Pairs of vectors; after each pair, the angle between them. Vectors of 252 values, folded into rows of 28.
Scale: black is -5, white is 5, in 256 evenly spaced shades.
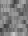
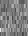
partly opposed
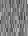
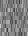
partly aligned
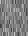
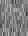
nearly parallel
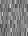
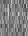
orthogonal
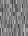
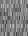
orthogonal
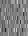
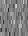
orthogonal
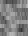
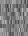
partly opposed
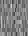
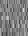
orthogonal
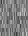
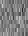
partly opposed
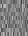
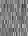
partly opposed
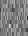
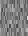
nearly opposite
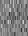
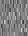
nearly opposite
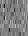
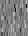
orthogonal
